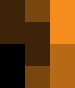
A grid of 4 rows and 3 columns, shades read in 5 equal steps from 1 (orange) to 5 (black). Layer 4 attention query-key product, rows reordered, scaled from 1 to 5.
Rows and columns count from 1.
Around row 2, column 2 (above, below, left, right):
3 4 4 1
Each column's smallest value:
4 3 1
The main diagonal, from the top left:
4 4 2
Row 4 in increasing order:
2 3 5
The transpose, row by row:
4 4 5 5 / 3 4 4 3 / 1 1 2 2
